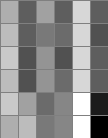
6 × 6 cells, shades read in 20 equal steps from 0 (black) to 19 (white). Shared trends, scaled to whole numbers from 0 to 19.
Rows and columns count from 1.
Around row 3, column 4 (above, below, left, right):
8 8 11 16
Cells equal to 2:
1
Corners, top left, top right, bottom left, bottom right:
13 7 13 0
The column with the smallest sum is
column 6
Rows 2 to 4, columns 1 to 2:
14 7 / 15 6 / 14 6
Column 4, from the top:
7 8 6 8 10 10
